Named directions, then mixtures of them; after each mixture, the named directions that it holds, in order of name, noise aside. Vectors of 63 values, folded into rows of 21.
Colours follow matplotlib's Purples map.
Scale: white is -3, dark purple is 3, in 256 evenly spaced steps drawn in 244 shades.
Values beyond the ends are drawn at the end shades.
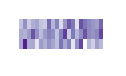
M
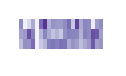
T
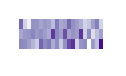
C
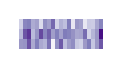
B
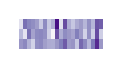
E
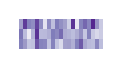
B, T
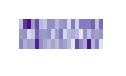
C, T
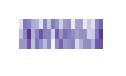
B, E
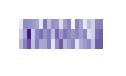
B, E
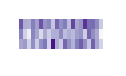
B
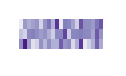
E, M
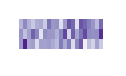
M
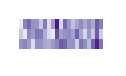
E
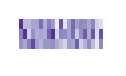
E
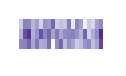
B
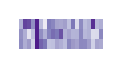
T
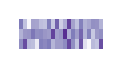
C, M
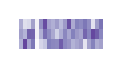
M, T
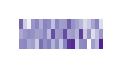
C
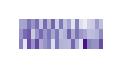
B, M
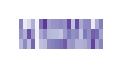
T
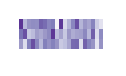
E, M
